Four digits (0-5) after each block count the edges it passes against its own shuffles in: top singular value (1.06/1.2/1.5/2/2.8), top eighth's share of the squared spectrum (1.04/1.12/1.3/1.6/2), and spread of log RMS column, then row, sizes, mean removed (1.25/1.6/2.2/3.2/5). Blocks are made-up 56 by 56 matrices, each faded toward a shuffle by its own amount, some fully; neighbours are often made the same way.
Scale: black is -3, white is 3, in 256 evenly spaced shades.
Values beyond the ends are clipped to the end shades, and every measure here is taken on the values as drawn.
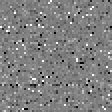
2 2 0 0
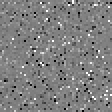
1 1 1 0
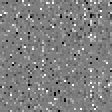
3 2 0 0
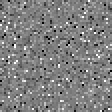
0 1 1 0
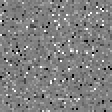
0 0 0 1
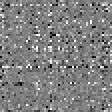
3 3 2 3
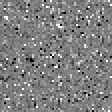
2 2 1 1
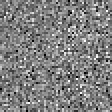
1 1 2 0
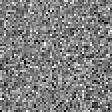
0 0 0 0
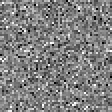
0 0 0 0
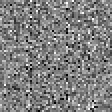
1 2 3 0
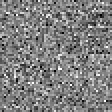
3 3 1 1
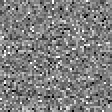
2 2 1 0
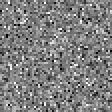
0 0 0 0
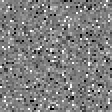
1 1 0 0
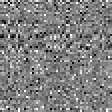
4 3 2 2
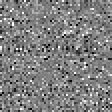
3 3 0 1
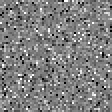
0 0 0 0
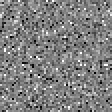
0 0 0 0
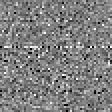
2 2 1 2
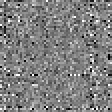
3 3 3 3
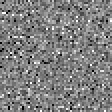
2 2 1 2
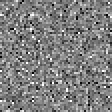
2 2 1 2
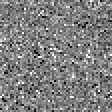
1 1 0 0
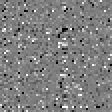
3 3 1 1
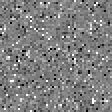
1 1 0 1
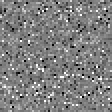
1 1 0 1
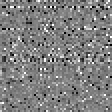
4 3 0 2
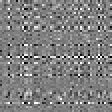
5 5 3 4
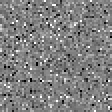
1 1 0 1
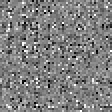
1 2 2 2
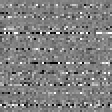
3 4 0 4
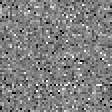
2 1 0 1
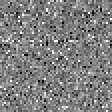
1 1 0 1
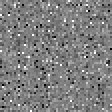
1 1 1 0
